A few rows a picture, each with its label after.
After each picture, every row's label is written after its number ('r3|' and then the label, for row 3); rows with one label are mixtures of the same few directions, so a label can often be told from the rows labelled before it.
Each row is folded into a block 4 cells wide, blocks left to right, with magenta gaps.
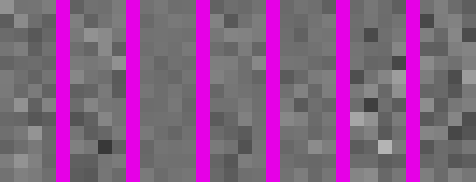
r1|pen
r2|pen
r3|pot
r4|pen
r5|pen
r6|pen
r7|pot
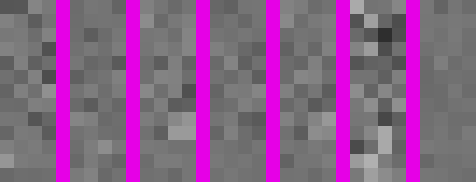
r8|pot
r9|pen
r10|pot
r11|pot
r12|pot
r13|pen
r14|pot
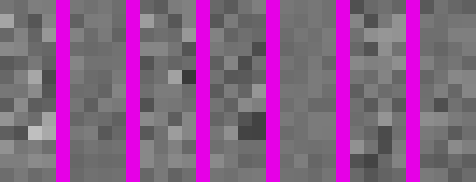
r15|pot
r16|pot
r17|pot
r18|pot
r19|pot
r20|pen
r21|pen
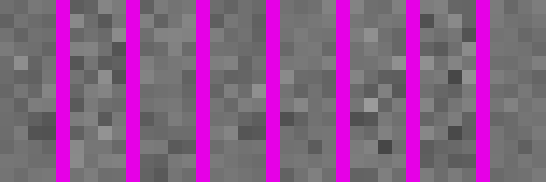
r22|pot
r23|pot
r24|pen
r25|pot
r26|pen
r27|pen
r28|pot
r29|pen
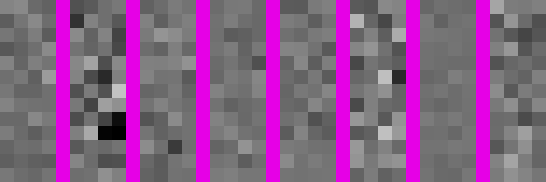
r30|pot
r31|pot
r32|pen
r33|pen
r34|pot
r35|pot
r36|pen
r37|pen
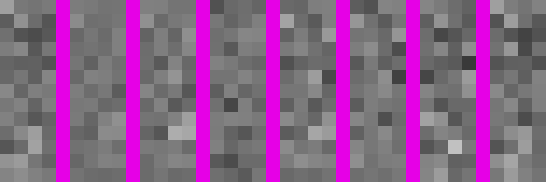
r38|pen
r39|pot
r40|pot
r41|pen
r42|pot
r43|pot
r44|pen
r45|pen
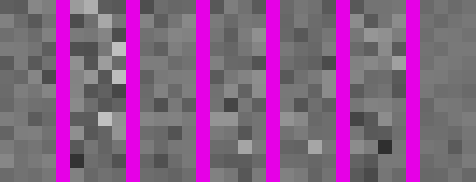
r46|pot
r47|pot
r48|pen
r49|pen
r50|pen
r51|pen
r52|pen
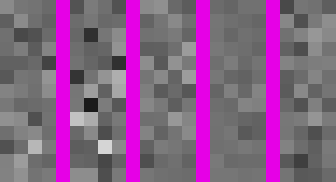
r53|pen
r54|pen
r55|pot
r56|pot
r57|pen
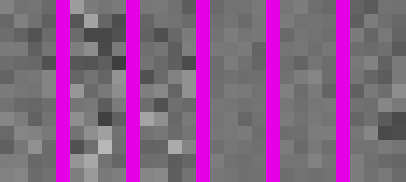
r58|pen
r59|pen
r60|pen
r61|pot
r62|pot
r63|pot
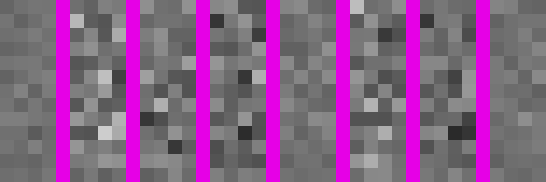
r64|pen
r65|pot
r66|pen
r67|pot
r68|pot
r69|pen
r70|pot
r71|pot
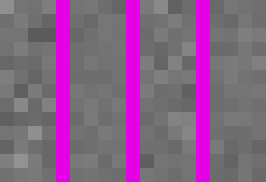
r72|pen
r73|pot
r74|pot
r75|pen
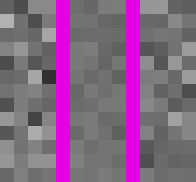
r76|pot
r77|pot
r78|pot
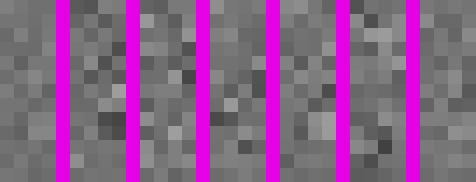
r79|pot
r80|pot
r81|pot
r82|pen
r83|pot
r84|pen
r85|pot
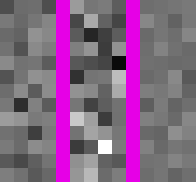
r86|pen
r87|pen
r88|pot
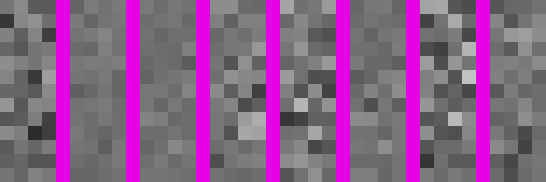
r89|pot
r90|pen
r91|pen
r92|pot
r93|pen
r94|pen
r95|pot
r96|pen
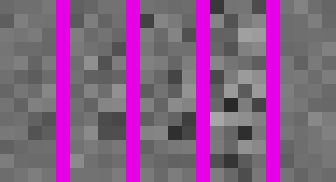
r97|pot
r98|pot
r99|pot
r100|pen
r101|pot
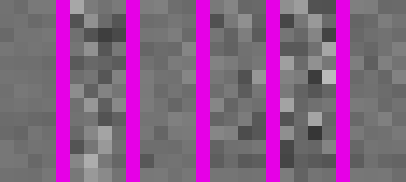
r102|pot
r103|pen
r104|pot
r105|pot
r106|pot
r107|pot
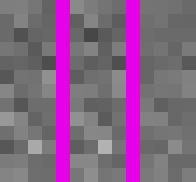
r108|pen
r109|pen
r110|pen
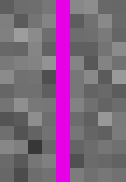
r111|pen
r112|pot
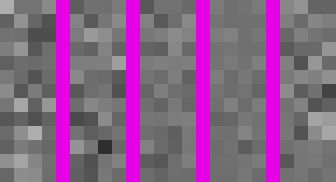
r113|pen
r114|pen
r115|pen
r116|pen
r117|pot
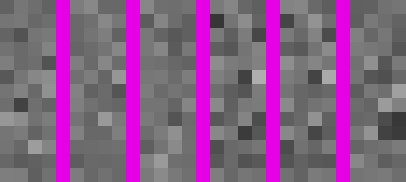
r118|pen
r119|pot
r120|pen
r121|pot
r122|pot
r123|pot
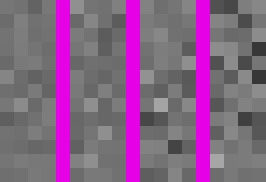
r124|pen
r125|pen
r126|pen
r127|pot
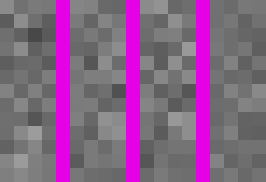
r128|pen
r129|pot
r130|pot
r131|pot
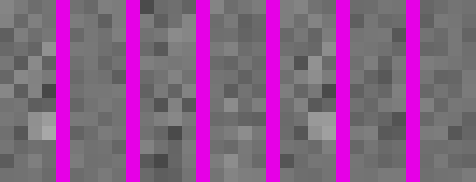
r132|pot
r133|pot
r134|pen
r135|pen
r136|pot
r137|pot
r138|pot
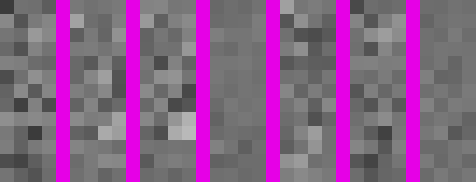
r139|pen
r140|pot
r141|pot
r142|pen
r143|pen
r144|pen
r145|pot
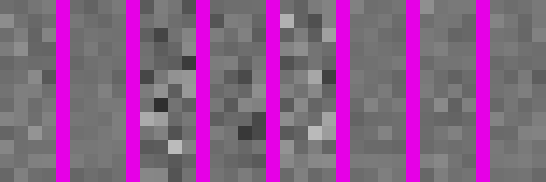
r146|pot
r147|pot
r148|pen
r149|pot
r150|pot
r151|pen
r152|pen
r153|pot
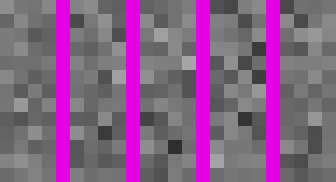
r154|pen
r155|pot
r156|pen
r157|pot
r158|pen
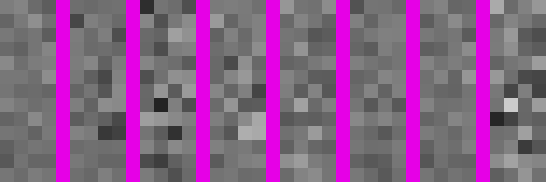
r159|pot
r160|pot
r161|pen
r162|pot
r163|pen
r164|pen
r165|pot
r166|pen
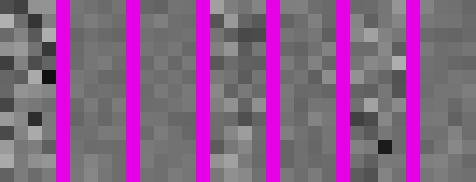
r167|pot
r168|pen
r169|pot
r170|pen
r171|pot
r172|pen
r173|pen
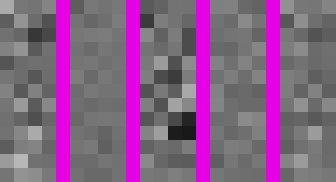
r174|pen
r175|pen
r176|pot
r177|pot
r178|pen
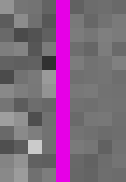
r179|pen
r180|pen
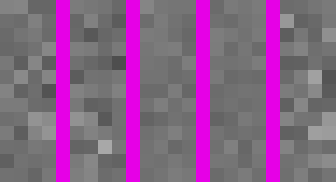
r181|pot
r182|pen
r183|pen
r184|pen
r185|pot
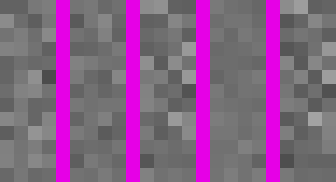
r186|pot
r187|pot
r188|pot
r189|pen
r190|pot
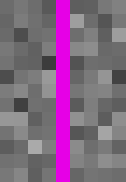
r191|pen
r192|pot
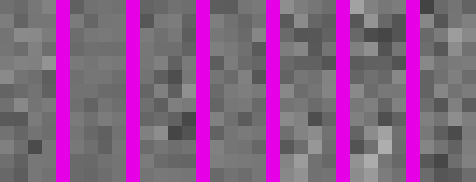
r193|pen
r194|pen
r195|pot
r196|pot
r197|pen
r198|pen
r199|pen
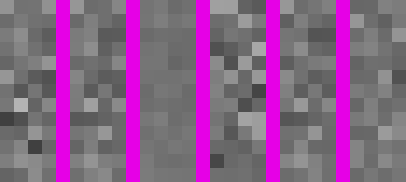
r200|pen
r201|pen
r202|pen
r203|pot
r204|pen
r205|pot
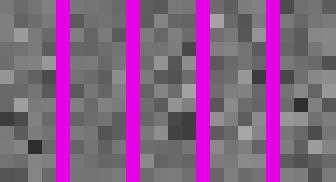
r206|pen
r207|pot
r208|pot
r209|pot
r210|pen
